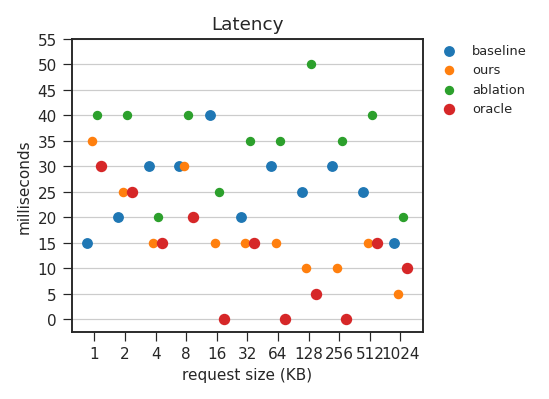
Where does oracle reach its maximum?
1
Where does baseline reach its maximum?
16
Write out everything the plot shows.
Title: Latency
x-axis: request size (KB), ticks 1 2 4 8 16 32 64 128 256 512 1024
y-axis: milliseconds, ticks 0 5 10 15 20 25 30 35 40 45 50 55
Legend: baseline, ours, ablation, oracle
Values:
baseline: 15 20 30 30 40 20 30 25 30 25 15
ours: 35 25 15 30 15 15 15 10 10 15 5
ablation: 40 40 20 40 25 35 35 50 35 40 20
oracle: 30 25 15 20 0 15 0 5 0 15 10
